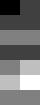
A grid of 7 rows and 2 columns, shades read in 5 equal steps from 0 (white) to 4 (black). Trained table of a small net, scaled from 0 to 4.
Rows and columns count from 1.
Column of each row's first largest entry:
1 1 1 1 1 1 1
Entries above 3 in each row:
1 0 0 0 0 0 0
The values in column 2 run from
0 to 3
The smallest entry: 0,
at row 6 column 2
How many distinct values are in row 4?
1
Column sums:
17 14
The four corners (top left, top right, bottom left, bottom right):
4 3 2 2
